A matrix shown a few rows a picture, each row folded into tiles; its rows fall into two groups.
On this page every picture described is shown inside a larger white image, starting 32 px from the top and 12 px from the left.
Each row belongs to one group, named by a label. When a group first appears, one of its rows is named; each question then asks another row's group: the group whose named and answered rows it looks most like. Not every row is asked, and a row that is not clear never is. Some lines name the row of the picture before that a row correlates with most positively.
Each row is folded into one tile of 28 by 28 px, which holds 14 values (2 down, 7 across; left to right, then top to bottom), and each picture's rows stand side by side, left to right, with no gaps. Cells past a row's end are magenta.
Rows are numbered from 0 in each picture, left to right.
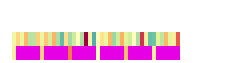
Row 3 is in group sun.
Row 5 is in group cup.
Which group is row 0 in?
sun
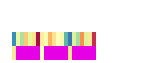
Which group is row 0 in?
cup
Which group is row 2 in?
cup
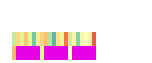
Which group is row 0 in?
sun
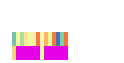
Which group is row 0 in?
cup
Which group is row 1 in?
sun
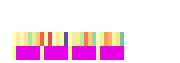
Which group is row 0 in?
sun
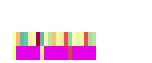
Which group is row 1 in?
cup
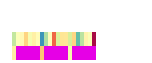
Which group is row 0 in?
cup
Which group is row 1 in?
cup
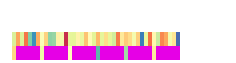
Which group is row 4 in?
sun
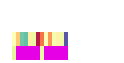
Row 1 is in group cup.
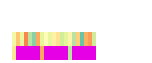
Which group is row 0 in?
sun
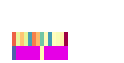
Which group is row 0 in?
sun
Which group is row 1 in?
cup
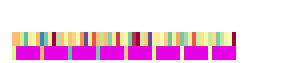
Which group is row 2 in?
sun
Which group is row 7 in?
cup
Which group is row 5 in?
sun
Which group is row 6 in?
cup
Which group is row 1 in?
cup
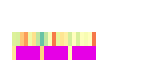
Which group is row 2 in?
cup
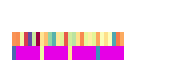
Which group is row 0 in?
sun
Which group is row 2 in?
cup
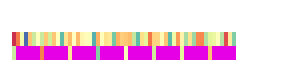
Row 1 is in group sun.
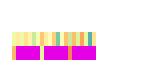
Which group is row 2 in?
sun
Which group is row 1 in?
sun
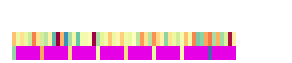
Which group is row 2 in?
cup
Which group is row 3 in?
cup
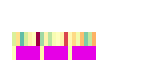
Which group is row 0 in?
cup
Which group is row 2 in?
sun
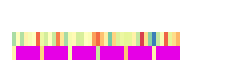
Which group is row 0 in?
cup
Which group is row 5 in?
cup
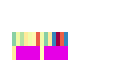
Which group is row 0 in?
cup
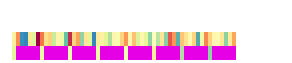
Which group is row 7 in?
sun
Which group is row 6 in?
sun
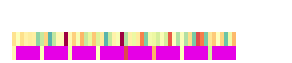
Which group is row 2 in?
sun
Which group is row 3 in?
cup
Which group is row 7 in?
sun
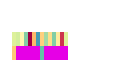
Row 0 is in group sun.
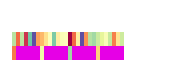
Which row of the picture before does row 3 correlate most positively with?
0
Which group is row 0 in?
sun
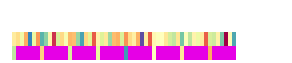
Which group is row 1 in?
cup
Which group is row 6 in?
cup
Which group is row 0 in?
sun
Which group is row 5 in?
sun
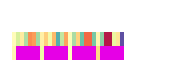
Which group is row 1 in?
sun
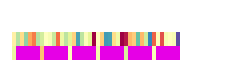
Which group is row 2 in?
cup
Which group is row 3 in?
cup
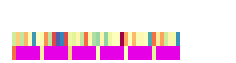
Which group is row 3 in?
cup
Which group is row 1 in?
sun
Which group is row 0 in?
sun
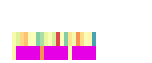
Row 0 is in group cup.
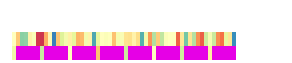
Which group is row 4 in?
sun
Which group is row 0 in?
cup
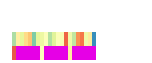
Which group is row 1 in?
cup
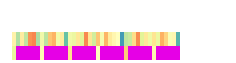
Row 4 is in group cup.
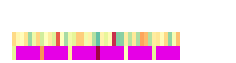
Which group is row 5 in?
sun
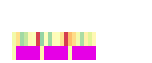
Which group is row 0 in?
cup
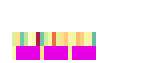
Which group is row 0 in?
cup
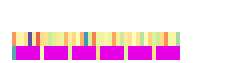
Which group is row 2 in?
sun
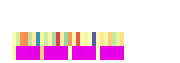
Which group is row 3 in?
sun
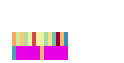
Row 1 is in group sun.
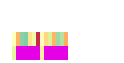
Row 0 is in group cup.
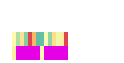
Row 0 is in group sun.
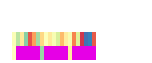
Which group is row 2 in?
sun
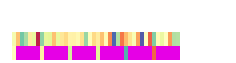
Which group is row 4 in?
sun
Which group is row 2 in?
sun
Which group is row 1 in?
cup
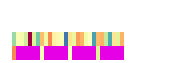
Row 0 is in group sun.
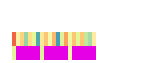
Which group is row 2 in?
sun
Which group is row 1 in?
sun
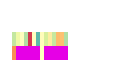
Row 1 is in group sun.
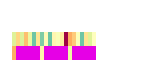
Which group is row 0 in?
sun
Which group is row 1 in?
cup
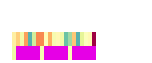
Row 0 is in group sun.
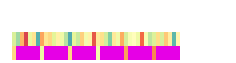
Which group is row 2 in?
cup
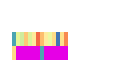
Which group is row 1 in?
sun
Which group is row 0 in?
cup
